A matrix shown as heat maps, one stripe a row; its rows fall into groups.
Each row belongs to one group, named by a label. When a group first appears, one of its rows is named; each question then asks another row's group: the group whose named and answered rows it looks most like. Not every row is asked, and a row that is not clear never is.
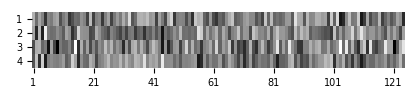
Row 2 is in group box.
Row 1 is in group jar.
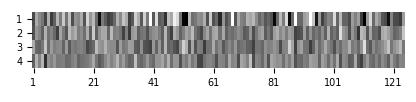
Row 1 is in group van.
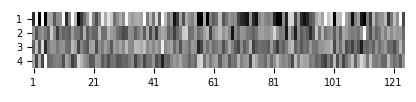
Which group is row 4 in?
box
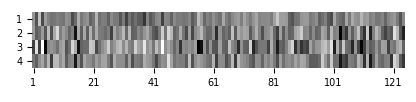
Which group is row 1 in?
box
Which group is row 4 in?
jar
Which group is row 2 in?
jar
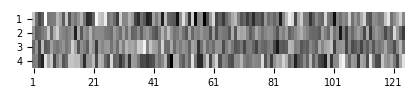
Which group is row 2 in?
jar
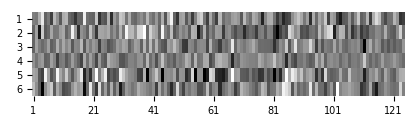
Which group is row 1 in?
jar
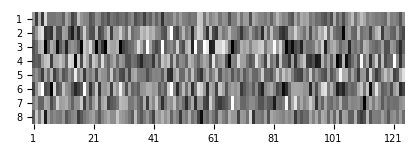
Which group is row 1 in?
box
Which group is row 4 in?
jar
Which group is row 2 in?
jar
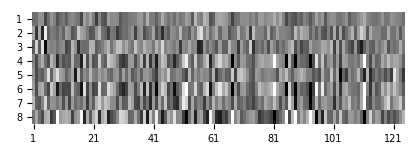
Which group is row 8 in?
van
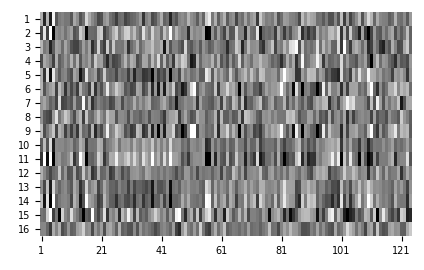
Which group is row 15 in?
jar
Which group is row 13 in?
box
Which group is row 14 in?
box
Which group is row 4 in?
van
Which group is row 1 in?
box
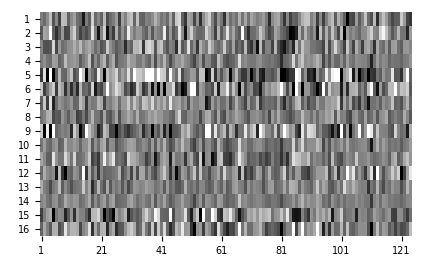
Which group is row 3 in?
box
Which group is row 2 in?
jar
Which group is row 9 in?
box
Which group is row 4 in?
van
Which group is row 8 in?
jar
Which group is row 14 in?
van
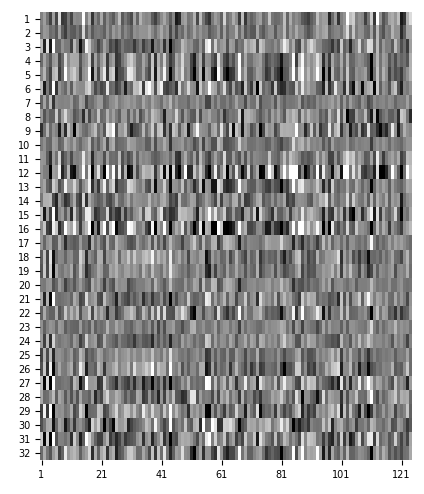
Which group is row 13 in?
van
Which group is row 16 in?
van
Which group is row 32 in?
van
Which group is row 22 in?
van
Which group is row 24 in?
box
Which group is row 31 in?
box
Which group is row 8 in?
jar
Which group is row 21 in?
box
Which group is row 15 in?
box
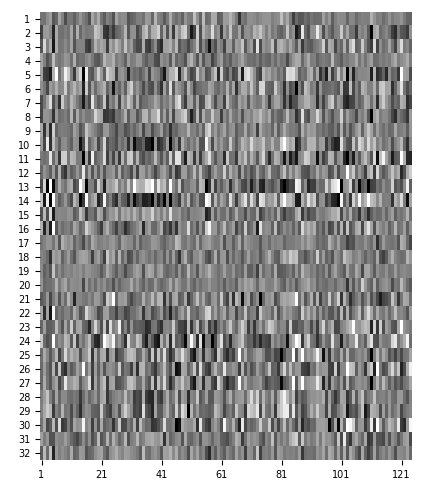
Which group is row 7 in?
jar
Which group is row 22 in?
box
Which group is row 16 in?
box
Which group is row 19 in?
box
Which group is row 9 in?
box
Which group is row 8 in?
van
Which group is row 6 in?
jar
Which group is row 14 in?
box
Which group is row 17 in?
jar
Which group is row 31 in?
jar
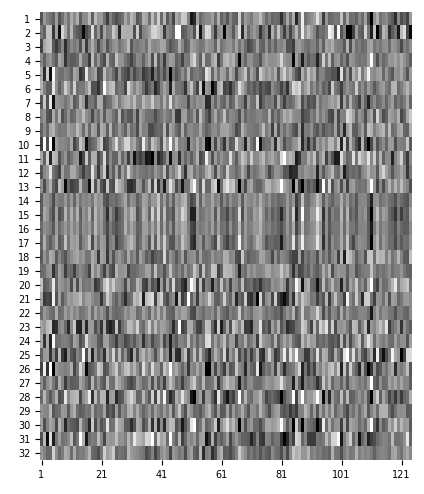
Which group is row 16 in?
van
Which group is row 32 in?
van
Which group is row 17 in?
van
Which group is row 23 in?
jar
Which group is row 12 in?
jar
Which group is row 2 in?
jar
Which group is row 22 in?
van
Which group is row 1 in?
van
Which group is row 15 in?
van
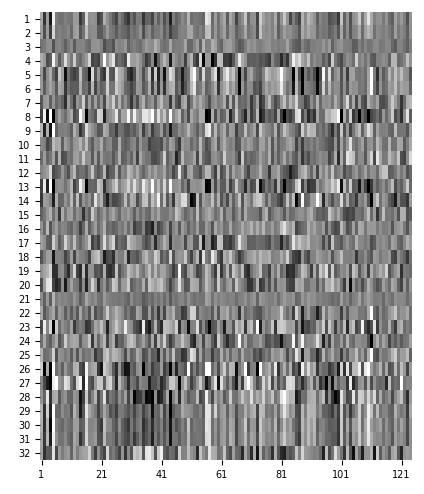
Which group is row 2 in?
box
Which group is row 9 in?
box
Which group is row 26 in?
box
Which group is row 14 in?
van
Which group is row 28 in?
box
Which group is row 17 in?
van
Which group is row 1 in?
box
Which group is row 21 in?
box
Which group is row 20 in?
jar
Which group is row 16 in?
box
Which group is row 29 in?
box
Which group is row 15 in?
jar
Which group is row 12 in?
jar
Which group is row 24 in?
van
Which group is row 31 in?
box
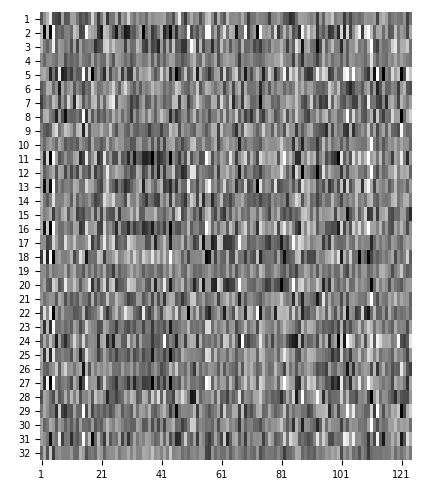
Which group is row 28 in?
van
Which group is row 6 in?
jar
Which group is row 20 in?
van
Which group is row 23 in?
box
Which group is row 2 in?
box
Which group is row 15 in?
jar
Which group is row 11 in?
box
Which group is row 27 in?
box
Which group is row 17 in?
van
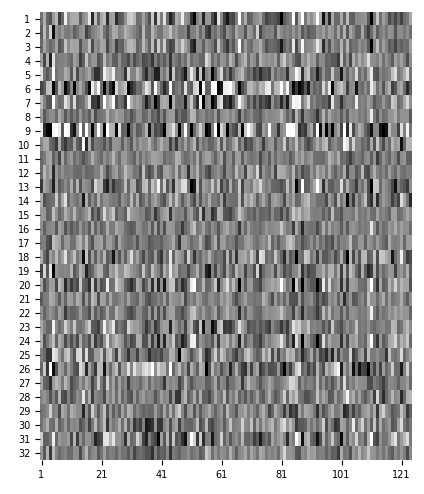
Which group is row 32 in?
box
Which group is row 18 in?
jar
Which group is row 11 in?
jar
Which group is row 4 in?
box
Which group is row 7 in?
van
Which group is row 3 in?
van
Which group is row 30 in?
box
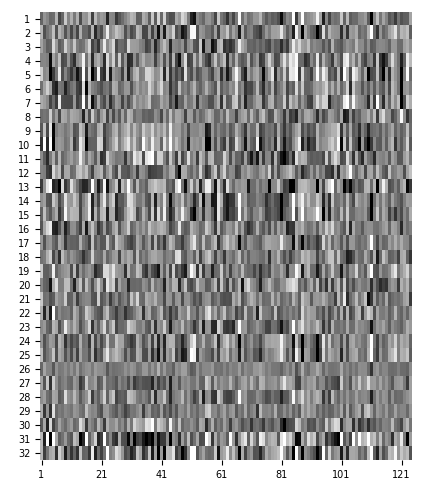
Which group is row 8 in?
jar
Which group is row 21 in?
jar
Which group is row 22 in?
box
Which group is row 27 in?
box
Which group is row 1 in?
van
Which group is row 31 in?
box
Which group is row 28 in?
van
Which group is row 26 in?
van
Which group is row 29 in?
box
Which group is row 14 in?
van
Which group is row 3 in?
van
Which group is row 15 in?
van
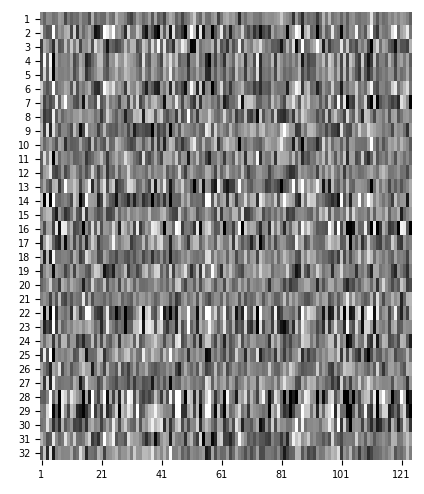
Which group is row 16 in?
jar
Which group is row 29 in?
jar
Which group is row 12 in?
jar
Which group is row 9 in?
box
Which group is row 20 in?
jar
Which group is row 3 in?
van
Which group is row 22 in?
box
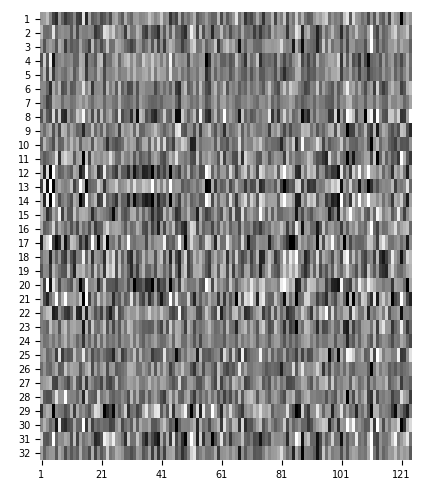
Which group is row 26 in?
van
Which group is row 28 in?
jar
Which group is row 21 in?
jar
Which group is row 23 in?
jar
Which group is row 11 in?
jar
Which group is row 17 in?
jar
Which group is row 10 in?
van
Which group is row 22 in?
jar
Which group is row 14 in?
box
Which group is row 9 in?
jar
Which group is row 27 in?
jar
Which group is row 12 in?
box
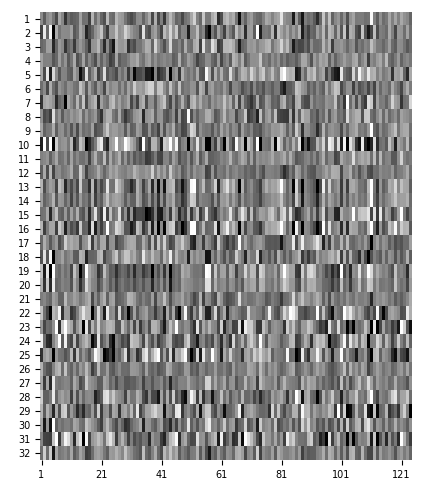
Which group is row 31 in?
jar
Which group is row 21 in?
van
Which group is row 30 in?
box
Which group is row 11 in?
box
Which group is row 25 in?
van
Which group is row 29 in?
jar
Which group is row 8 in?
box
